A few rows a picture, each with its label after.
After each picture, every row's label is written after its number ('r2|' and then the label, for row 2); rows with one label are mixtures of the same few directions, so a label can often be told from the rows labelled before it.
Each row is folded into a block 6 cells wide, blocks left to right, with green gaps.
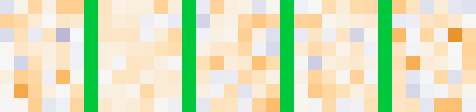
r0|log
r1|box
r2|box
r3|log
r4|log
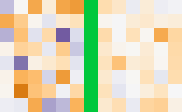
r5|log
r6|log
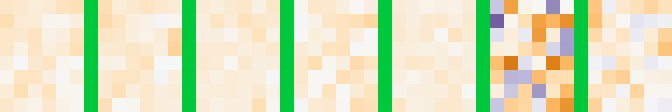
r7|box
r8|box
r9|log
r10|box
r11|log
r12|box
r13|box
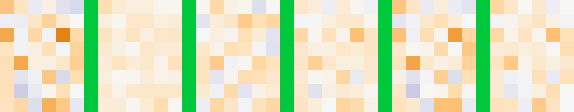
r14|log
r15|log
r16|box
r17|log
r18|log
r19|log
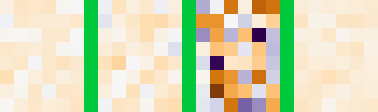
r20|box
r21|box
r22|log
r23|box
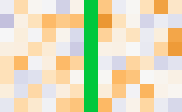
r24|box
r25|box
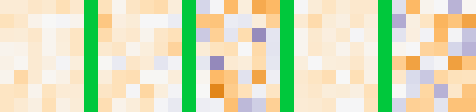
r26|box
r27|box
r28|log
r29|log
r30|box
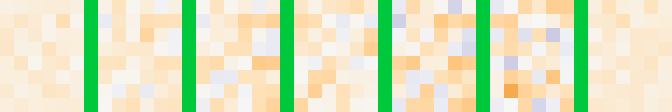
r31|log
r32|box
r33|box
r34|box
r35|box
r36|log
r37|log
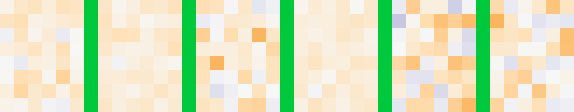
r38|log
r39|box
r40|log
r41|box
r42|box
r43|box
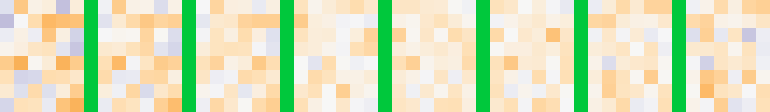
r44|box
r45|box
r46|box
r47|box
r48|log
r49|log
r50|log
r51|log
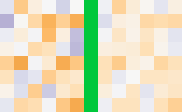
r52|box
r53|box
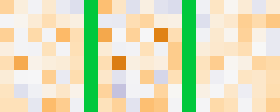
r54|log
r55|log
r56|box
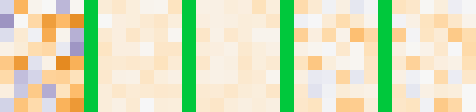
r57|box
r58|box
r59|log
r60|log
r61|log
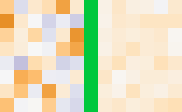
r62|box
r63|box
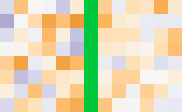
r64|box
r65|box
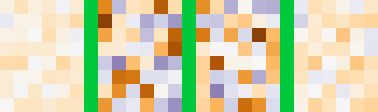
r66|box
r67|box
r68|log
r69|box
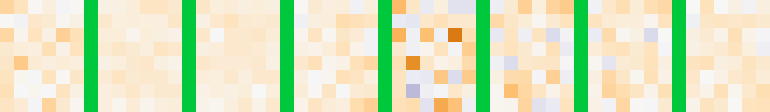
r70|log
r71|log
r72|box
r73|box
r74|log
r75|log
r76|log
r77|box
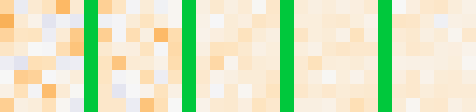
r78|box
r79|log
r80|box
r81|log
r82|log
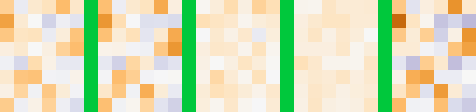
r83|box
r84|box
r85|log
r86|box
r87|box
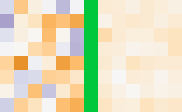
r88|box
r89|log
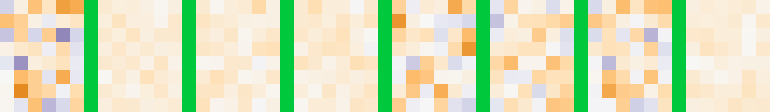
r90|log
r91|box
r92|box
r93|box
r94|box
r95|box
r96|log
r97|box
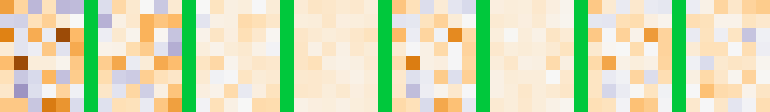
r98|log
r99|box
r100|box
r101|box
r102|log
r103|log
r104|log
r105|log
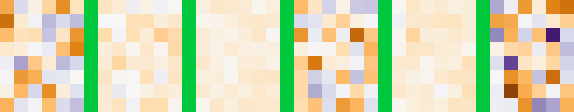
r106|box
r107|log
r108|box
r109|log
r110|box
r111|log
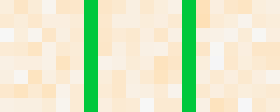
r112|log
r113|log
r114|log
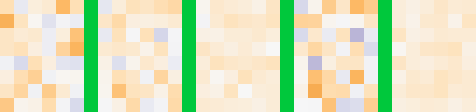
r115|box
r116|log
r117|box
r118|log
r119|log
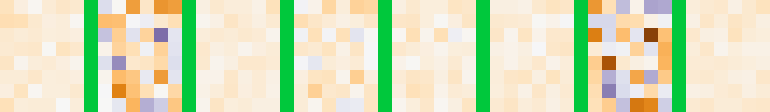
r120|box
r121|log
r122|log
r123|log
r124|log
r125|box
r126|log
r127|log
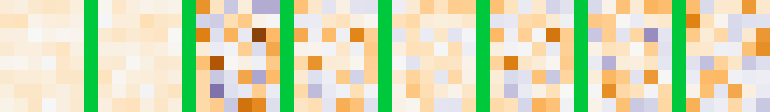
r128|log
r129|box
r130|log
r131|log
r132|log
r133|log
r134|log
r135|box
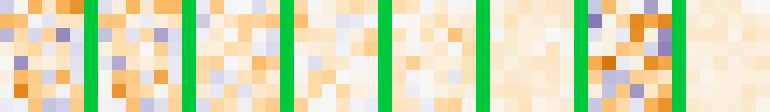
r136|log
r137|log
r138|box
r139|box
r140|log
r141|log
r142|box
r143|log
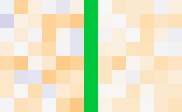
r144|box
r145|box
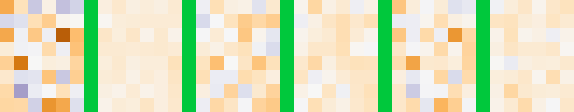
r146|log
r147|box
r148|box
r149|box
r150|log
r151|log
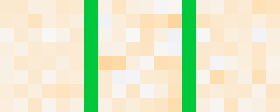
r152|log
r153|box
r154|log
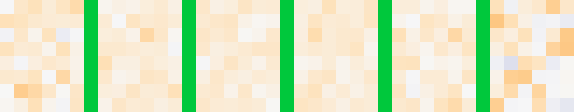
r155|log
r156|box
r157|box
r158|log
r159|log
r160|box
